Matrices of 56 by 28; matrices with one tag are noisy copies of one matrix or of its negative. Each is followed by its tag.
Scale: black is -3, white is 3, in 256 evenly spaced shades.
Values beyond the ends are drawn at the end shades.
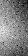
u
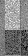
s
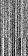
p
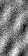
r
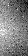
u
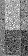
s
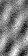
r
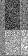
s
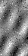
r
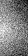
u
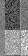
s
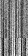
p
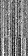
p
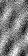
r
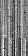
p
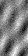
r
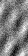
r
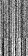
p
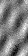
r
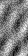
r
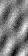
r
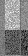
s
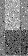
s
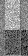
s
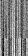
p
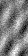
r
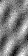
r
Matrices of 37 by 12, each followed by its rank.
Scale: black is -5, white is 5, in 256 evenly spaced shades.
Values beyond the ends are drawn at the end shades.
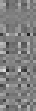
two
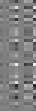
one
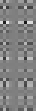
one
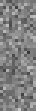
full rank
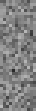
full rank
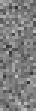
full rank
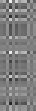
one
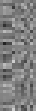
two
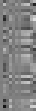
two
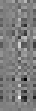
two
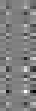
one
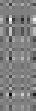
one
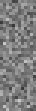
full rank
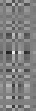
one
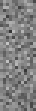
full rank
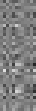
two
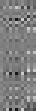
two
